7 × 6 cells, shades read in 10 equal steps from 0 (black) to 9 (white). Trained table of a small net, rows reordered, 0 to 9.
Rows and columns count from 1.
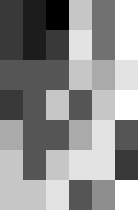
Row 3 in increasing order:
3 3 3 6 7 8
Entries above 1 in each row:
4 5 6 6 6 6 6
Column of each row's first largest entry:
6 6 6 6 5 4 6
